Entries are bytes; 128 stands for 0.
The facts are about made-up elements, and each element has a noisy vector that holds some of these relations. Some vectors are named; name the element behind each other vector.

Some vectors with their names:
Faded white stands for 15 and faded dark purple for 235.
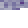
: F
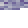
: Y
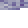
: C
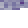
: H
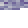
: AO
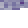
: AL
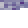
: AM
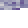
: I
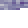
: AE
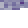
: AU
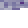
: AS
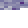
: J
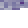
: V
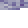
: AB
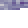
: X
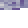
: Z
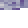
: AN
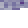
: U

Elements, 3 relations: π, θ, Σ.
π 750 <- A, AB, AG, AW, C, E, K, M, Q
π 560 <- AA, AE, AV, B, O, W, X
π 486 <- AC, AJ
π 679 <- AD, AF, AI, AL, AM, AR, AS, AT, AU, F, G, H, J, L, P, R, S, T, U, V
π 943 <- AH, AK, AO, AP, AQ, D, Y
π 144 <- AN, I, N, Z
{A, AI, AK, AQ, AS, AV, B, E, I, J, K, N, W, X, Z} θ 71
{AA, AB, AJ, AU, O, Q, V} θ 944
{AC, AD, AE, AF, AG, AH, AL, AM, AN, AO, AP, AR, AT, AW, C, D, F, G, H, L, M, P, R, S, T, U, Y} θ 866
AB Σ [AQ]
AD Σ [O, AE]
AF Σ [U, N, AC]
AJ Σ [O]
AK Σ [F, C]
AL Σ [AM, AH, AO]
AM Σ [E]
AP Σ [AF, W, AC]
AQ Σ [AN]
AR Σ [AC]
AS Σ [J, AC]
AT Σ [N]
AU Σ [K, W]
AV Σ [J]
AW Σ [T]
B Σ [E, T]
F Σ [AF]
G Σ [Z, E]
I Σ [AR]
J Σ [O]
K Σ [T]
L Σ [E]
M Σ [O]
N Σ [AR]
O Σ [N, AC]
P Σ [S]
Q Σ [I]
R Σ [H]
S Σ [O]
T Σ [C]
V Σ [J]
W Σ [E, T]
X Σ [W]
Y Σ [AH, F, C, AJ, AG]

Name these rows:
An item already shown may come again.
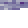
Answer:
O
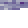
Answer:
O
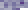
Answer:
F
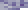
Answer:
Q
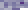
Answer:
AS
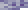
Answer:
K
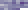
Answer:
AV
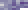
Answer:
W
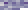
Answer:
AP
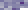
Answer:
AD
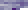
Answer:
AJ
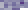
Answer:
AU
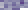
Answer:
T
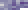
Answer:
W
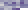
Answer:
N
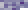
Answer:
AM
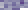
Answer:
T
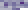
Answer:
AR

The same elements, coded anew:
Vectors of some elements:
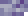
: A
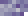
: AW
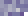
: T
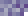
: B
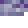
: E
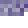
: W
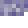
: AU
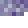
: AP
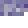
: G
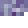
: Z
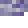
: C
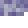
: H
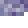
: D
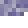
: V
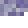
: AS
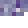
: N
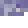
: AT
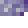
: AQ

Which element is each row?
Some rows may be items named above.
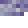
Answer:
AW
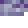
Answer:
E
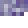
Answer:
AN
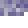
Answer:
AD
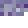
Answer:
AM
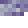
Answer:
K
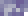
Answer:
AF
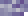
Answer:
C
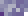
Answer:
F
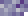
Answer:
M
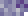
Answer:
AJ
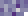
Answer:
I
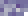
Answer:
AR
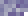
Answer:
AS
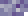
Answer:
Q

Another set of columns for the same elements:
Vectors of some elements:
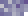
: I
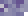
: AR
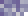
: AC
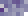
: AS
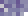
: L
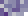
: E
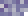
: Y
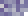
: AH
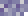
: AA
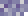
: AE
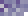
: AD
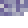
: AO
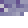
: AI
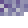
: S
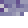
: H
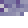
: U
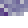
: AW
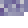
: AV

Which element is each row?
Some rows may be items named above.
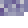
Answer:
AV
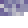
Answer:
Z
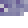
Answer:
AU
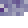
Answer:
AS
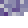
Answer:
E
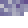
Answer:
I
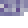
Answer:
AP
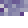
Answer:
F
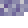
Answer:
X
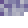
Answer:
AJ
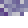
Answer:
C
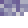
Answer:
AC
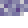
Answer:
W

